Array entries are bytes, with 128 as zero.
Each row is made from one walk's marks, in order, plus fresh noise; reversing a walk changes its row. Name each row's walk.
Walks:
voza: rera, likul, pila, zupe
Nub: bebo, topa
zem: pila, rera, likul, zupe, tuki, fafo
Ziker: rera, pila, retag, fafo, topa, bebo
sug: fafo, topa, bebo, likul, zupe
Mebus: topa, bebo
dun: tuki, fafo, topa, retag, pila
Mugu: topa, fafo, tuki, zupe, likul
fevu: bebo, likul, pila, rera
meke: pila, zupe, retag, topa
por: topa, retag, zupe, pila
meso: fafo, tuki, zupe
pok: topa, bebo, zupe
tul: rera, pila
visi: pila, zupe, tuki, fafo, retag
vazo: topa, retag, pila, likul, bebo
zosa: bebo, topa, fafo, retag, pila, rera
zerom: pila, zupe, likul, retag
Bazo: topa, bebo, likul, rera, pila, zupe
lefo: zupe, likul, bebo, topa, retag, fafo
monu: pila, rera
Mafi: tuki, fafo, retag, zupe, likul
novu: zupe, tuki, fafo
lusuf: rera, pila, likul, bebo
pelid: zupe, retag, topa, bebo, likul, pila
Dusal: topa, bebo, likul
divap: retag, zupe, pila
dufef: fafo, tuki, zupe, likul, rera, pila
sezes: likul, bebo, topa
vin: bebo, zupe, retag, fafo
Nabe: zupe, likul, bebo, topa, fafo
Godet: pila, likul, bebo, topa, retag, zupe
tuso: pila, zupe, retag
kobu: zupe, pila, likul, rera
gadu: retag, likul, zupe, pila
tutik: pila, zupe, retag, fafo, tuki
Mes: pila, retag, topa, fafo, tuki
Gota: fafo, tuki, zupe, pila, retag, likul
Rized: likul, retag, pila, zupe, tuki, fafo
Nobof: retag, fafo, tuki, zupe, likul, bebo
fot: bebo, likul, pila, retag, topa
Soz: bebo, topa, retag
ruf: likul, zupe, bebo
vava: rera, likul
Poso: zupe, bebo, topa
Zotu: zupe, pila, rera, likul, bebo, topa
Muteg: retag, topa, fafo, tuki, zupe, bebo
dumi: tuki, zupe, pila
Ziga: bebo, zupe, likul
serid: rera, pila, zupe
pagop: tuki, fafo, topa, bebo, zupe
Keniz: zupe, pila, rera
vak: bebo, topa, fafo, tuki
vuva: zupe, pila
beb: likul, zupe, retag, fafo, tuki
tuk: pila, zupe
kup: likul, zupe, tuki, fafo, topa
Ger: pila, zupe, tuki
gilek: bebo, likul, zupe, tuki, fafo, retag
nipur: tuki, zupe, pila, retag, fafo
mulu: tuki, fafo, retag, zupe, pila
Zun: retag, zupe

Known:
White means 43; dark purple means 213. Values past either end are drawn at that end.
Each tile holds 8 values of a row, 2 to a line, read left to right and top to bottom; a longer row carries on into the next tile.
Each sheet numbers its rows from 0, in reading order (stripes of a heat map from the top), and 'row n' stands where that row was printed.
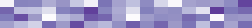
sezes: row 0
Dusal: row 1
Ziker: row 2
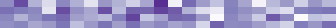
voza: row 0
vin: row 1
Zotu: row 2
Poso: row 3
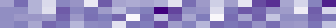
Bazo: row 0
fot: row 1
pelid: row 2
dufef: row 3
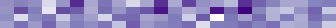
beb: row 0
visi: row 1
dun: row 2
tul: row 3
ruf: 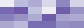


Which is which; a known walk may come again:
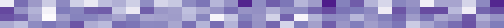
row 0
Dusal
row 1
ruf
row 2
vak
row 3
Mes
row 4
voza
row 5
Nobof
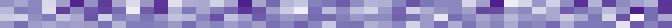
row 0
meso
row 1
Gota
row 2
vin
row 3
fevu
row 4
monu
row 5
tutik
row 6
Muteg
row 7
dun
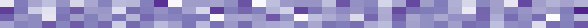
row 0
vazo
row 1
zosa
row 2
Ziker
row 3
Mebus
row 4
dumi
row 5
Bazo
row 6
fot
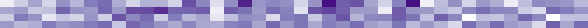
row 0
pok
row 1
divap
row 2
Mugu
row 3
beb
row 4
dufef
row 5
Poso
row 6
Nub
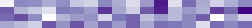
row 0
sezes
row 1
gilek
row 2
meke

